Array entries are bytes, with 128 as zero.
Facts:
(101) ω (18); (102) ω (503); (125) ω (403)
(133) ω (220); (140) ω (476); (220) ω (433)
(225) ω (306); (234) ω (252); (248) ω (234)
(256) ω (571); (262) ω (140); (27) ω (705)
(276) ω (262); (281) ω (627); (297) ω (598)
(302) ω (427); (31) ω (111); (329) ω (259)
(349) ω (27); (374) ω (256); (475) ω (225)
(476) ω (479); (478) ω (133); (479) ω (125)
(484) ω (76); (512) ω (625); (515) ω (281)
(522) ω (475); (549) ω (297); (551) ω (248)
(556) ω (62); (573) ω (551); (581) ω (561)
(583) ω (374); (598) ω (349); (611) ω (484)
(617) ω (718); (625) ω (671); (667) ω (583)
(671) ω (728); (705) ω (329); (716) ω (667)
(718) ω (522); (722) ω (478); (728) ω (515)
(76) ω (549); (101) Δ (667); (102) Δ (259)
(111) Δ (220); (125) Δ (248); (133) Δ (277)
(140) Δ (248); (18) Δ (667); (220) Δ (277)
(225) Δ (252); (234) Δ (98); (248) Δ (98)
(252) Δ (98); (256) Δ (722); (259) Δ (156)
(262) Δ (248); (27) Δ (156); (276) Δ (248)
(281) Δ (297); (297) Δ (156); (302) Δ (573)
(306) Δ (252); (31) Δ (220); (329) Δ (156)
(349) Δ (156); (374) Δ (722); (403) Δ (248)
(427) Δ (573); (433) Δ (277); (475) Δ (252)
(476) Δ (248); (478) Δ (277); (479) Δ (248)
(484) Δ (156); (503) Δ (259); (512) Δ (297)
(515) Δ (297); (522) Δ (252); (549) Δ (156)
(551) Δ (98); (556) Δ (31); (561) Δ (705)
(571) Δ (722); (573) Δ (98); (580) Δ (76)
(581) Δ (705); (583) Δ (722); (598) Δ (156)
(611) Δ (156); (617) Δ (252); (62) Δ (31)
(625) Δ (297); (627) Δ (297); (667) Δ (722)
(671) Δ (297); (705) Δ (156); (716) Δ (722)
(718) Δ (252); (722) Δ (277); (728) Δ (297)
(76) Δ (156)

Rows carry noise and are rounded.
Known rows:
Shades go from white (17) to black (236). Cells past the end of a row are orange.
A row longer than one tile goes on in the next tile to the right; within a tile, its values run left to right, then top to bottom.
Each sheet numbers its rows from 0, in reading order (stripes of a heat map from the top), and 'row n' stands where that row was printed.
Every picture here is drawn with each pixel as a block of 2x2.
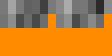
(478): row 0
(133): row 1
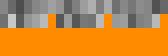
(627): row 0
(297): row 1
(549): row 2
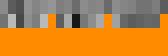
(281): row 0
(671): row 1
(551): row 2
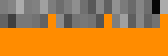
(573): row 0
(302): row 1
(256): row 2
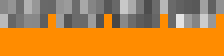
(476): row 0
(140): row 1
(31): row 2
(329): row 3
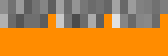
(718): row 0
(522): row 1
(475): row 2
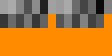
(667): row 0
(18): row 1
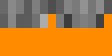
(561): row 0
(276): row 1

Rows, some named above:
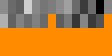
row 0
(479)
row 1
(18)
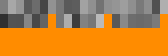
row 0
(722)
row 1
(515)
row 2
(277)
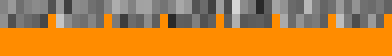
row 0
(262)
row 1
(225)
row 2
(248)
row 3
(722)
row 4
(556)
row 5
(479)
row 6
(522)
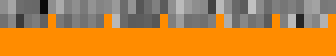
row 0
(583)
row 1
(98)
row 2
(718)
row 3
(220)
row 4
(479)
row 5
(728)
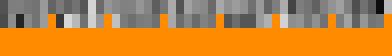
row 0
(512)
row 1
(259)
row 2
(234)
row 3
(252)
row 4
(76)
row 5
(306)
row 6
(571)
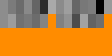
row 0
(433)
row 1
(374)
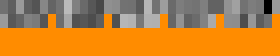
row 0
(617)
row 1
(111)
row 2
(705)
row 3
(580)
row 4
(374)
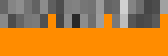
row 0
(302)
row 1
(512)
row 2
(62)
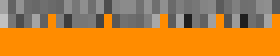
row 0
(522)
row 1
(276)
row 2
(156)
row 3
(625)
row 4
(625)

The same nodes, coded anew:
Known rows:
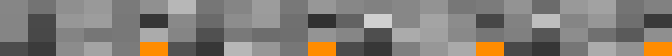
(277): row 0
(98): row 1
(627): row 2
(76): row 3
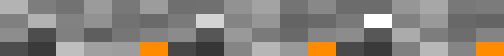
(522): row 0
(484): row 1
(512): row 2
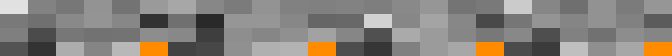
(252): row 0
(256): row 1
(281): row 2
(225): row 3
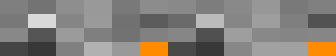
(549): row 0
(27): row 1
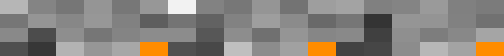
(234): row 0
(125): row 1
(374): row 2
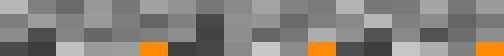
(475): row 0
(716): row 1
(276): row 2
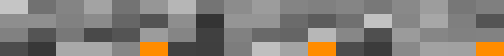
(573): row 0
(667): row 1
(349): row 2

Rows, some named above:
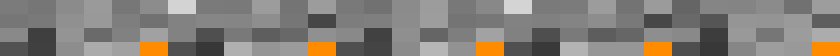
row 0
(133)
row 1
(248)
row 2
(478)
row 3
(248)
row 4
(111)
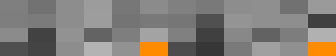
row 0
(478)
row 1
(220)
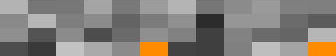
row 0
(276)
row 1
(667)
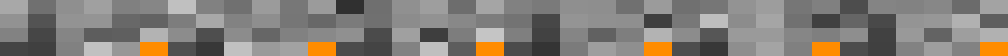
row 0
(722)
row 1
(476)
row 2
(556)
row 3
(220)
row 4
(580)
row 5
(62)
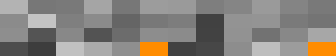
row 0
(276)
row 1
(583)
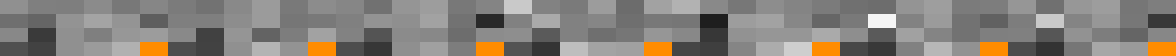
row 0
(433)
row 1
(478)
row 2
(156)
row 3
(140)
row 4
(18)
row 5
(625)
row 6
(297)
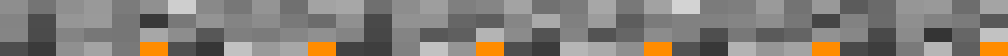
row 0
(277)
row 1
(479)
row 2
(722)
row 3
(302)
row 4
(248)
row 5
(31)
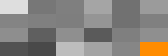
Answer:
(262)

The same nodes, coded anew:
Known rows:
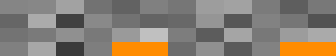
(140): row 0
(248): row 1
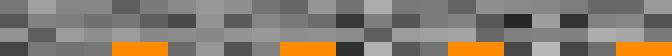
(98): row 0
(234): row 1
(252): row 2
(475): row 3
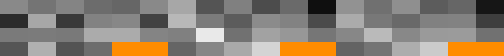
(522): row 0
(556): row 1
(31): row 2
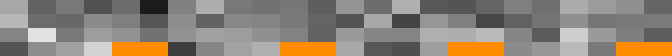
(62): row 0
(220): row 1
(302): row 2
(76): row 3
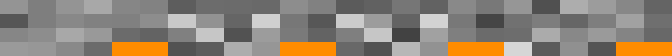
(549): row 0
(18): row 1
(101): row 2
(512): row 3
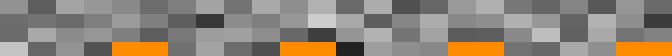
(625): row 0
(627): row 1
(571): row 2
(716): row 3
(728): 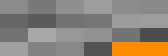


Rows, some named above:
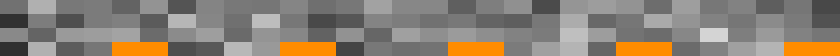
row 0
(252)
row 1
(667)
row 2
(98)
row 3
(580)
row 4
(111)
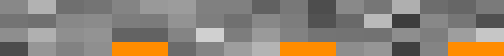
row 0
(433)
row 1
(111)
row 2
(262)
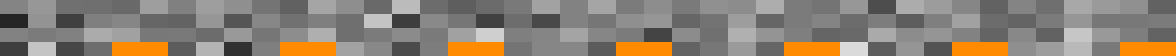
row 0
(225)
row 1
(479)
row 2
(276)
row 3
(297)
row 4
(156)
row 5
(512)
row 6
(76)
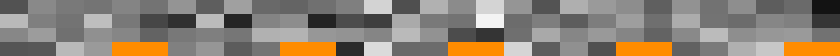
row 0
(667)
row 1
(617)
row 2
(329)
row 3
(512)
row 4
(31)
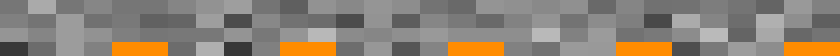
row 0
(277)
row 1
(476)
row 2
(234)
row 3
(478)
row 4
(583)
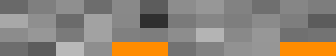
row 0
(722)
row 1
(133)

